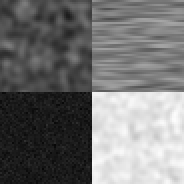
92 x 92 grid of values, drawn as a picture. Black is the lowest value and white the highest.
It is made of 2 by 2 panels. Panel 1,1: low, blotchy. Panel 1,2: middling, streaked across. Panel 2,1: very low, fine-grained, faint in contrast. Panel 2,2: very high, blotchy, faint in contrast.
